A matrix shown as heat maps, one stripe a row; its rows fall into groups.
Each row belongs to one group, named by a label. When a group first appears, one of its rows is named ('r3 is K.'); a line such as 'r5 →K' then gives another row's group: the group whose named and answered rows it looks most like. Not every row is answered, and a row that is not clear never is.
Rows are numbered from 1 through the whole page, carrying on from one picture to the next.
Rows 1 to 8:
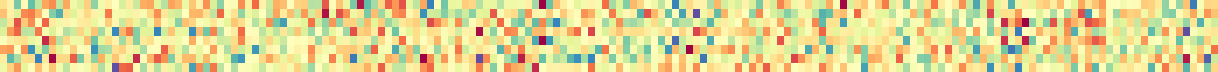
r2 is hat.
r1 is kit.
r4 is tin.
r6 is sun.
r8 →tin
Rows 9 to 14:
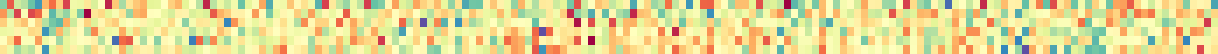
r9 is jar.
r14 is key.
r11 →hat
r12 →key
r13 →tin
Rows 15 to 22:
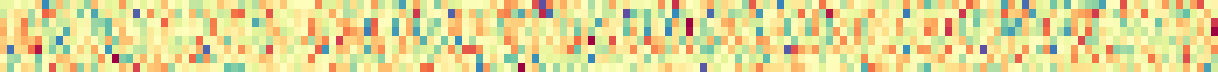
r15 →key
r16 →kit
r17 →sun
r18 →sun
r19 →hat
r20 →sun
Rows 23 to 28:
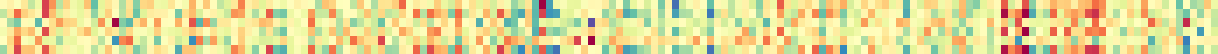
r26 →kit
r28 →kit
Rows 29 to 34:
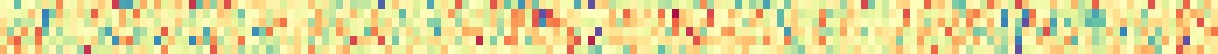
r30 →key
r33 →tin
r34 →sun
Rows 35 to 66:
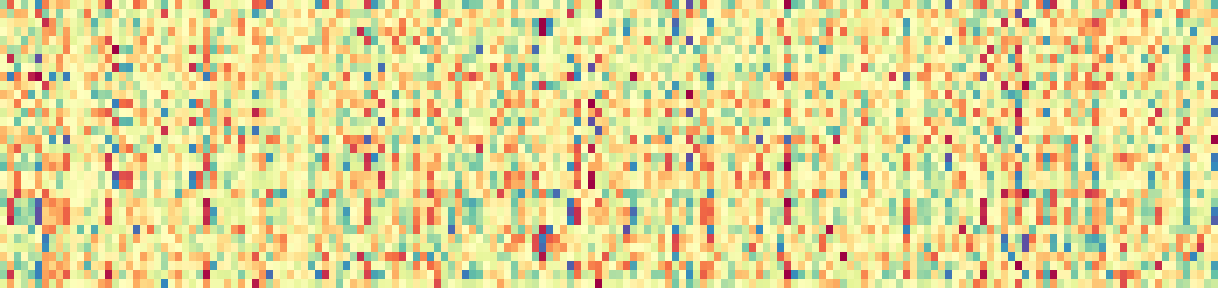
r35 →jar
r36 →sun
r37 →kit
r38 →kit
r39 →jar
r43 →sun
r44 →kit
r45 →sun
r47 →jar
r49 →sun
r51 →tin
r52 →jar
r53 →jar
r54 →tin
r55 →tin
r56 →kit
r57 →jar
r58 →jar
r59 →jar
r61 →key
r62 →key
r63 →kit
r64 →jar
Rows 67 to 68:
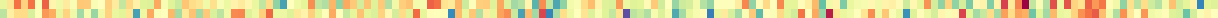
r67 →kit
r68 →kit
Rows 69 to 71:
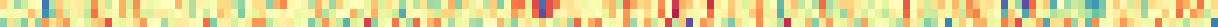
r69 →key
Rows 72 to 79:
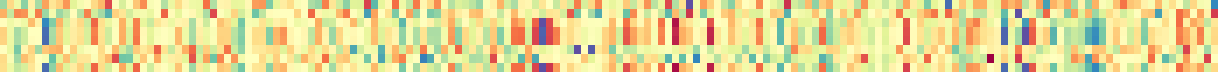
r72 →jar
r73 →sun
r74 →key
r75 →key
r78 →hat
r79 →key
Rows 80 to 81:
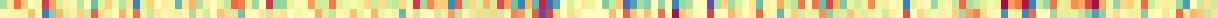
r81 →key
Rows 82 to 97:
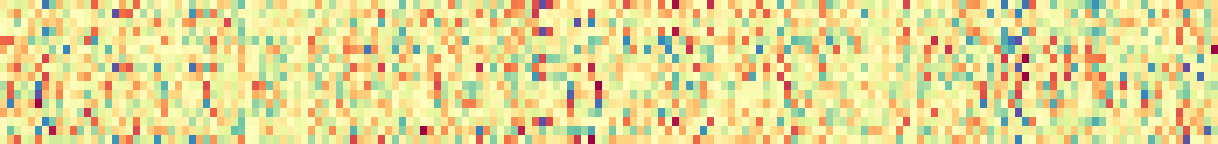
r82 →key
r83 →tin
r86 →sun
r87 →sun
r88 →kit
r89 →tin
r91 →jar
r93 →sun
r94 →sun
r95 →key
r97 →tin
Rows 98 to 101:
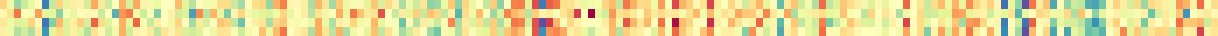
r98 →key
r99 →tin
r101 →key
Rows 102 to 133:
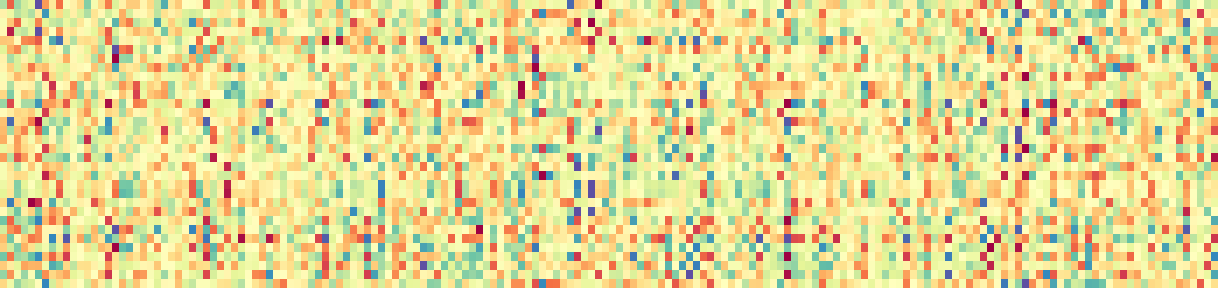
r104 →tin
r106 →hat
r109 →hat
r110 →kit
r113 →jar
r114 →kit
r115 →sun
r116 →sun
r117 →sun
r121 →kit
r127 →tin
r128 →sun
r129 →hat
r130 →jar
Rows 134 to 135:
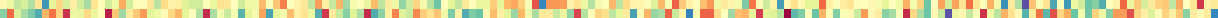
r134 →key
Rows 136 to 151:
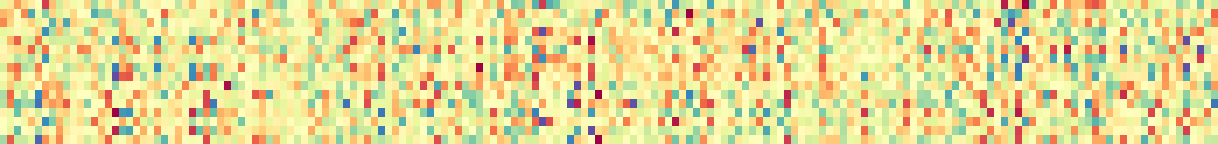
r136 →kit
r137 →sun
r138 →sun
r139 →key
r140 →tin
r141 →kit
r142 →key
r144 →tin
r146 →jar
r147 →jar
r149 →key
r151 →jar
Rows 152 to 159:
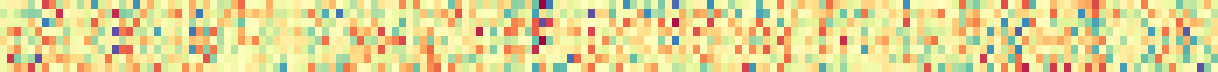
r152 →kit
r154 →key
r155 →tin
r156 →kit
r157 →tin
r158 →jar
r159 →kit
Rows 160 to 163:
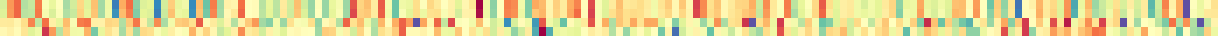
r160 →tin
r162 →kit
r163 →kit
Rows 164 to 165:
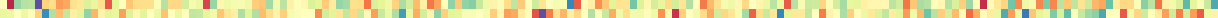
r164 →jar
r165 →key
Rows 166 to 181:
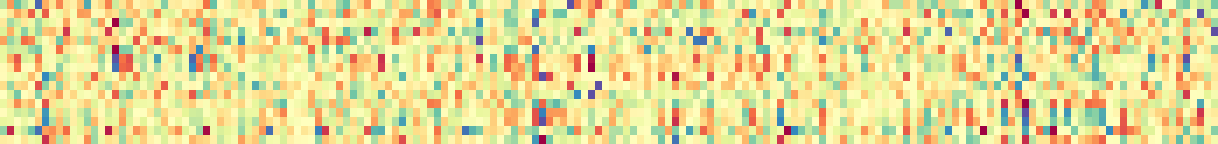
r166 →jar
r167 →kit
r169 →jar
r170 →hat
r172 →tin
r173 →tin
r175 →sun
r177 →kit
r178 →key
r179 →key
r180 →jar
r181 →kit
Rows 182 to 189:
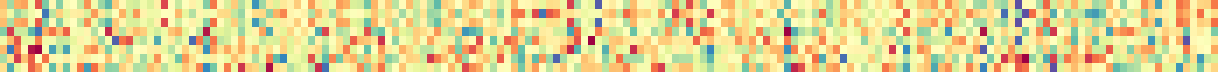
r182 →sun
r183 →key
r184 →sun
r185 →jar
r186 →tin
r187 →sun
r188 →kit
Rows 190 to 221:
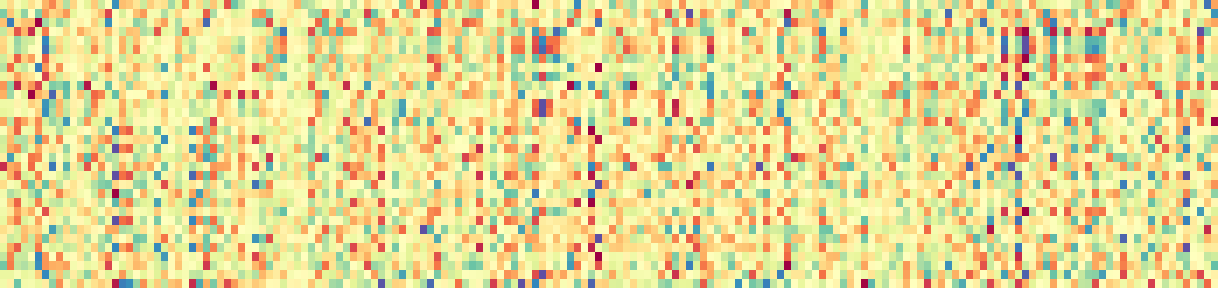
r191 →jar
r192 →sun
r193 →kit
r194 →key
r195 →key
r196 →kit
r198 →kit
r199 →sun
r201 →key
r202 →key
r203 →sun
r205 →jar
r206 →tin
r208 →sun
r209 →tin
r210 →sun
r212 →tin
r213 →kit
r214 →tin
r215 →hat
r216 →sun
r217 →tin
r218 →jar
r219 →jar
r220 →key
